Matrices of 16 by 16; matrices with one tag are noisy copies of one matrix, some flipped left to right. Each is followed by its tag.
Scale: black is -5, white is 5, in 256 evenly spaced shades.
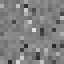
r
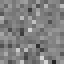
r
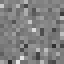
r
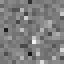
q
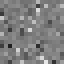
r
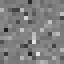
q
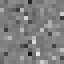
q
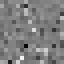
r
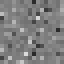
q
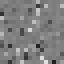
r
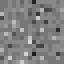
q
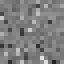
r
